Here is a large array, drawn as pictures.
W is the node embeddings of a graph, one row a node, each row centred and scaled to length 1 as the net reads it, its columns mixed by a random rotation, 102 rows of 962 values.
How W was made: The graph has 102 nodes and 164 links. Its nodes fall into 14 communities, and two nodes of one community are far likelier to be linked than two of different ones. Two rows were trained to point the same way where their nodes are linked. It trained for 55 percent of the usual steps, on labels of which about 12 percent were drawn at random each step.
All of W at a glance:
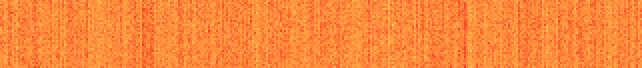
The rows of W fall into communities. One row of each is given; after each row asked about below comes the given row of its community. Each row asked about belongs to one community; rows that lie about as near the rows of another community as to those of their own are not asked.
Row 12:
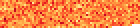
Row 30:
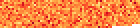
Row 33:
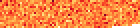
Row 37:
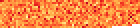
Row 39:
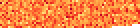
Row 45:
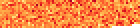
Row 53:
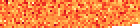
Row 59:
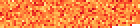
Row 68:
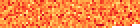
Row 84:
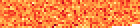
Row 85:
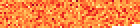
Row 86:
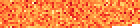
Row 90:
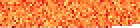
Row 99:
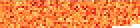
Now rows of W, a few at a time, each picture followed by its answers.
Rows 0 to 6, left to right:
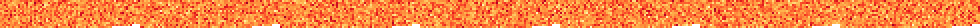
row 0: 85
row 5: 59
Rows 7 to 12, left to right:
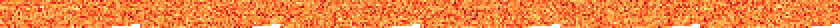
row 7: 37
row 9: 99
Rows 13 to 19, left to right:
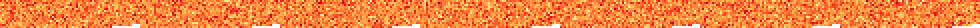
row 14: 37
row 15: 53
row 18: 86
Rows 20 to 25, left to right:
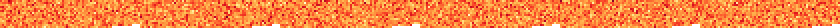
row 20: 59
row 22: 39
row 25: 59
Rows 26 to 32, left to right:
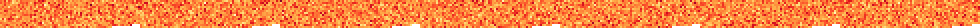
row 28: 12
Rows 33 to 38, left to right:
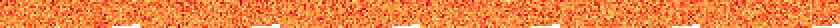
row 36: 68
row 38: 37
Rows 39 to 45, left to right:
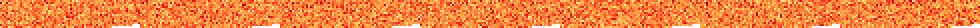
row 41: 86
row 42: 90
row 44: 68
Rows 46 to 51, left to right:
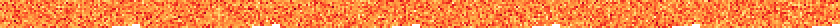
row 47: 85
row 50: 30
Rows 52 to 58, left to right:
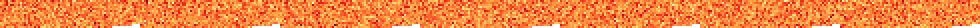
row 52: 33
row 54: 53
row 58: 12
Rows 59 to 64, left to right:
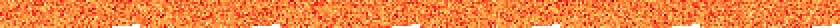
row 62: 85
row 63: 33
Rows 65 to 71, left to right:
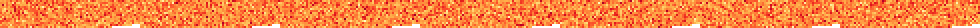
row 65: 12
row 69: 45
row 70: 39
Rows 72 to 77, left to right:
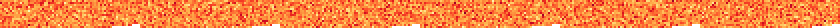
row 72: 86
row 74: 84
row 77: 12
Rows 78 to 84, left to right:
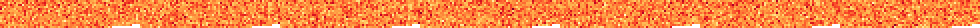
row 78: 53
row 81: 59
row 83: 86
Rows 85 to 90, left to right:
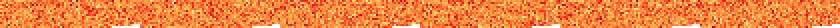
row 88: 90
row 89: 85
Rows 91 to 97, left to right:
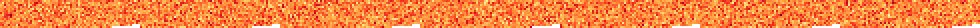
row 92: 45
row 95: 84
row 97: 33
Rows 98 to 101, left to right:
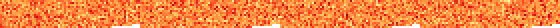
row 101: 68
